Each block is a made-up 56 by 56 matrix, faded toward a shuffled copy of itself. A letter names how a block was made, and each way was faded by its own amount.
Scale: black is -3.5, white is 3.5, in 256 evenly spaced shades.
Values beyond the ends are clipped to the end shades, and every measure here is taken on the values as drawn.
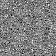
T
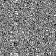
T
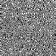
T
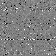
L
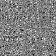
T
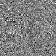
T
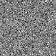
T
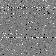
L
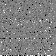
L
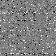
L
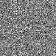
T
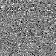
T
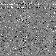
L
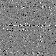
L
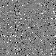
L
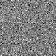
T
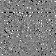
L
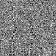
T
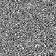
T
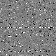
L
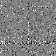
L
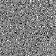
T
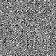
T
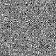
T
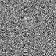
T
